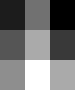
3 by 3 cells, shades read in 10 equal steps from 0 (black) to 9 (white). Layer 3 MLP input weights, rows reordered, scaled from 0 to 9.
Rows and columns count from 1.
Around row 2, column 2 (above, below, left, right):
4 9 3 2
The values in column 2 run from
4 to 9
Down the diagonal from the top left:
1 6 6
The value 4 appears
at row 1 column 2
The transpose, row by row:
1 3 5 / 4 6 9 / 0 2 6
